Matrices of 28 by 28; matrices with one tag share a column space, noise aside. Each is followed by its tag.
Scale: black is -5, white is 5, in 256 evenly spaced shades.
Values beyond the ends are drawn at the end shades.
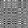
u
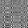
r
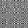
u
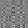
r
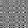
r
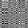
u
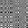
r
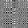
u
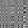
r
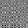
r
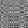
r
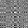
r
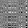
r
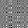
r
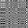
u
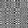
u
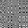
r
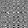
r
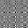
r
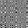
r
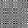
u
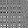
r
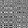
r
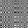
r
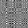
u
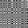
u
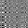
r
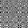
r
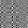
r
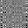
r
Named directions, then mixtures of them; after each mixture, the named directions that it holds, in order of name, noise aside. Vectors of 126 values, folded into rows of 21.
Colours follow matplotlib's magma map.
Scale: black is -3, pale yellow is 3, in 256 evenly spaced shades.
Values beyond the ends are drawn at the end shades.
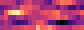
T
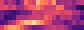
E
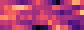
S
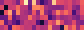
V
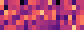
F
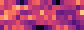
F, S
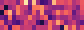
V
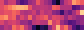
S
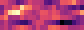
S, T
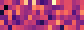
V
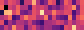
F, V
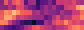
E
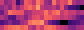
E, T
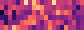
E, V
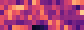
S, V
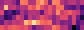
E, F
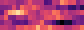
T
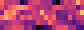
F, S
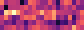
F, T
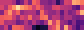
S, V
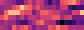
S, T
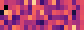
F, V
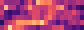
E, V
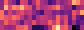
F, S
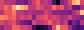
S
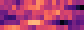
E, T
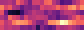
T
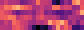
S, T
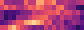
E
